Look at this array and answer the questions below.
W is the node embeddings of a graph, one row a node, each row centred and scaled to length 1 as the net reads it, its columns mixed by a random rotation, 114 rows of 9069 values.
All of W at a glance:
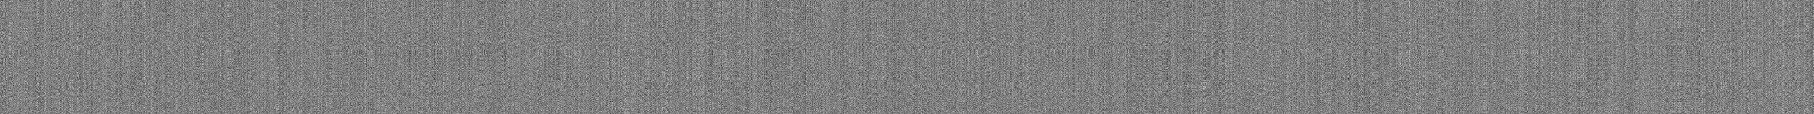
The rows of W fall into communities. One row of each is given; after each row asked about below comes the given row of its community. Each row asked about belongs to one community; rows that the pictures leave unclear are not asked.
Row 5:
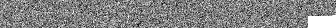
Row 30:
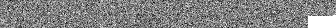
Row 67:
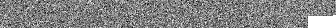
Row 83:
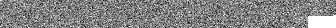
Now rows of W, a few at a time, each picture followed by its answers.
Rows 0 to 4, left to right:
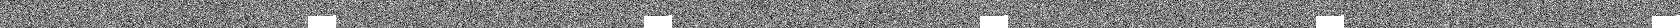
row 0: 67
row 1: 83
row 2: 5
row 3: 83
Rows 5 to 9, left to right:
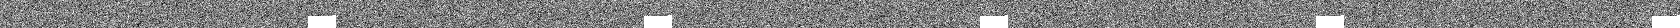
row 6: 5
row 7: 83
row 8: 67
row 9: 83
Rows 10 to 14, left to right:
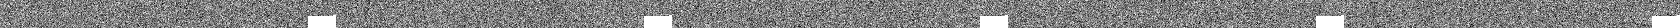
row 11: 67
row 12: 67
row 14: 83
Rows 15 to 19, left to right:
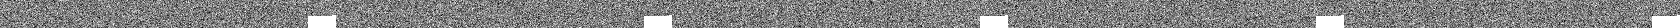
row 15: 5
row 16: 5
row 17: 67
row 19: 83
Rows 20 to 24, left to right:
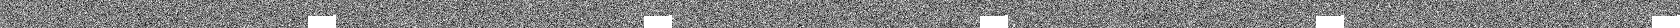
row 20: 30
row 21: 83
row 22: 83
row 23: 30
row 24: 83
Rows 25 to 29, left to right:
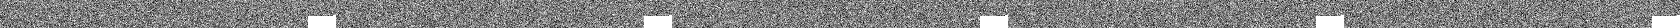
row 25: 67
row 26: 67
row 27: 83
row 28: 30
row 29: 67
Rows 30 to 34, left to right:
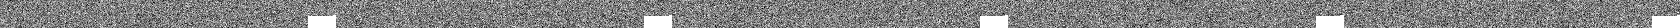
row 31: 30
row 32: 83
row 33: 5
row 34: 67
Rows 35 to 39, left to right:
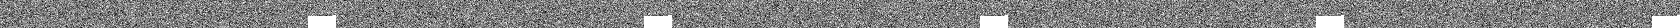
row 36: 5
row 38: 67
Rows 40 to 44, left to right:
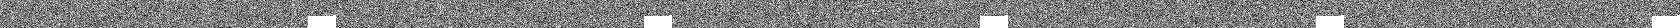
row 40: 67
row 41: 5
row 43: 83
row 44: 83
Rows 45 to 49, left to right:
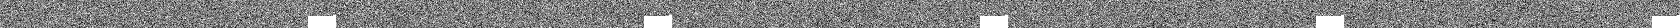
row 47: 30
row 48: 30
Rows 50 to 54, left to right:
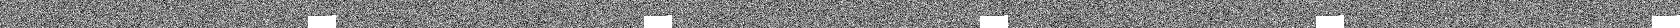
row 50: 5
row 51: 5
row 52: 83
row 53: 5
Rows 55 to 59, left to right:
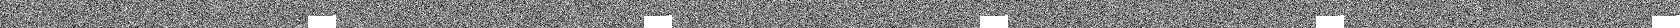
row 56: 83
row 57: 30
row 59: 5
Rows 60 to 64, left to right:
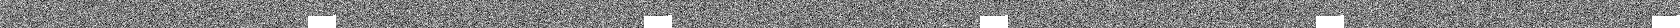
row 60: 83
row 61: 5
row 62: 30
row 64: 5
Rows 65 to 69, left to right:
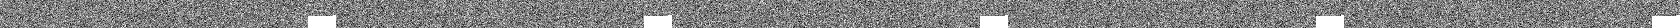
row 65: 83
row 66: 5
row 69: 5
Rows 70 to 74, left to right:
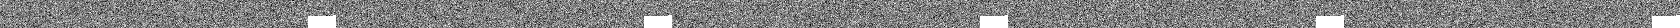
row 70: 83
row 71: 5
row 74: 5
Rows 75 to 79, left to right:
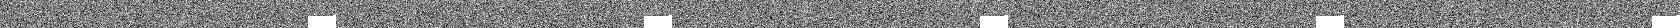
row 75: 30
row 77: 5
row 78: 5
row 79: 5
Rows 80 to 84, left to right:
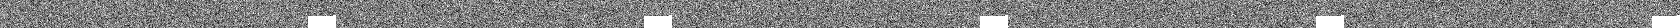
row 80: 67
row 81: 30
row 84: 83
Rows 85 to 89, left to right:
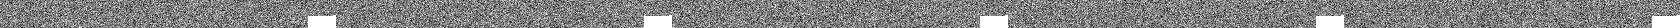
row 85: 83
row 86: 67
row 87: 67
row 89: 30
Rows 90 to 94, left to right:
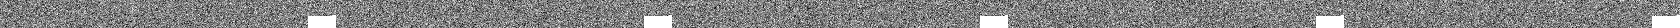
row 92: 30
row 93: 67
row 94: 30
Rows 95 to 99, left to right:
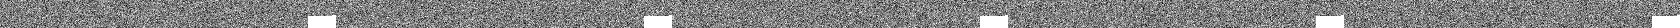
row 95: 5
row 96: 83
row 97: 83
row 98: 30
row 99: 30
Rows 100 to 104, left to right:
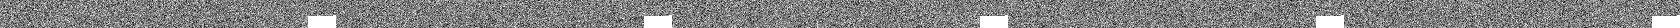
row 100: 67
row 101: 30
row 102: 67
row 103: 83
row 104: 67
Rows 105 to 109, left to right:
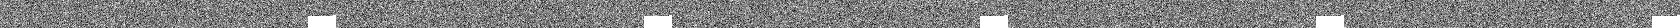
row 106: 67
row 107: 5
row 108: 67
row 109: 67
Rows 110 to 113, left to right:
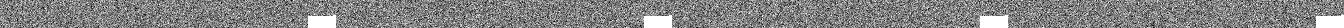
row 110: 30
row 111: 83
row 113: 30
